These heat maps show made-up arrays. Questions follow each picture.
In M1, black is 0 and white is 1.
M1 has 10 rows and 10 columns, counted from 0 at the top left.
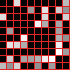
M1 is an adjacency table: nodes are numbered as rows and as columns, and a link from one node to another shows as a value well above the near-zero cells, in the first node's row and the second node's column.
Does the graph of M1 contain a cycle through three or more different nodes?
yes
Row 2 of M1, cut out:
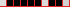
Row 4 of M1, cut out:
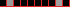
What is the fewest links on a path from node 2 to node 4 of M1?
3
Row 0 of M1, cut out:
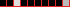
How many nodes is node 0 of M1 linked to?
2
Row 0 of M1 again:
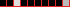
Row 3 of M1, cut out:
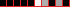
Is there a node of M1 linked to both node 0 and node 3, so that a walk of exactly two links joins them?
no
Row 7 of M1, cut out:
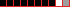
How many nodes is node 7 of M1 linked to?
2
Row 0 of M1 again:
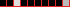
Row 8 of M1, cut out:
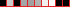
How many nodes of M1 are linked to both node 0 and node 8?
0
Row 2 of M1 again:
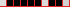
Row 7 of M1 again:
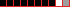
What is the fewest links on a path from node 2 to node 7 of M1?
2
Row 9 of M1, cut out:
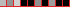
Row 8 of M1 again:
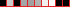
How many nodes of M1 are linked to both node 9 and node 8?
3
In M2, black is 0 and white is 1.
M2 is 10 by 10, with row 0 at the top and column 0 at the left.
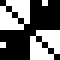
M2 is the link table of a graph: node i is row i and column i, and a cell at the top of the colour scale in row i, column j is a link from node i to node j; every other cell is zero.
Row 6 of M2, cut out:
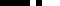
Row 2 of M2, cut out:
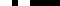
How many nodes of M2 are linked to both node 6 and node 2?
0
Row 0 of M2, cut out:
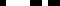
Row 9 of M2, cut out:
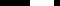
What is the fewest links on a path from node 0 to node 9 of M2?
2
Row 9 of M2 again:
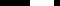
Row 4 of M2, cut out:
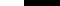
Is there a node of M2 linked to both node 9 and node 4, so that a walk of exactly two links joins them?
no
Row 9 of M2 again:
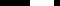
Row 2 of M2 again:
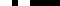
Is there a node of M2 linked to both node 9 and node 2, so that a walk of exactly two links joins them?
no
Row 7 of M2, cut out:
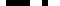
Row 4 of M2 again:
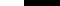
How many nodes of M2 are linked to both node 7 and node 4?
1
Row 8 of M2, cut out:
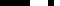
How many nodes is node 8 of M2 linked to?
4
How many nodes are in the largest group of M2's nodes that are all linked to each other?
5
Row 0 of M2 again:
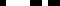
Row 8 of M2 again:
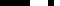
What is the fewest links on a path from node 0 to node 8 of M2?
2
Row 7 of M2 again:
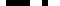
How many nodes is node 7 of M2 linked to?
5
